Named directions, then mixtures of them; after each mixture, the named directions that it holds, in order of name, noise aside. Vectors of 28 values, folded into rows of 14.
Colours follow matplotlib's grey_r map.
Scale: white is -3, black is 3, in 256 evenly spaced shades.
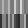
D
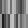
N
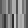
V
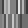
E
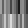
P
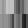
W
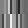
N, P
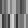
N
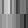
E, P, W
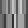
V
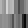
W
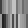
N, V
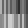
P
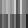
D, V, W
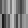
N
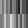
P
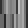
E, V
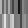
P, V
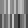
D, E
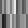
D, N, V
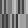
E, N, V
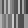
E, V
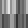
D, N, W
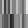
E, P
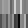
D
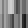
W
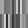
D, E, N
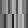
V
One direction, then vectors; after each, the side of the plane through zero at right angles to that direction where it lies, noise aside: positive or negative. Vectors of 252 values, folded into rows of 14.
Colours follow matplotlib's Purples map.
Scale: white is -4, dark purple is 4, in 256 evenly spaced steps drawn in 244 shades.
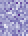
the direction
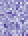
negative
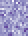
negative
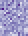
negative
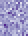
negative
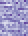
positive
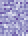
positive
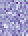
positive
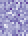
positive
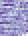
positive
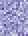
negative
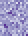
negative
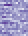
negative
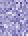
positive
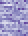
positive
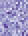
negative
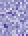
negative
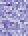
negative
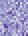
negative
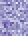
negative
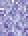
negative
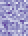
negative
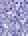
positive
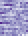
positive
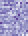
positive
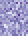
positive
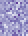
positive
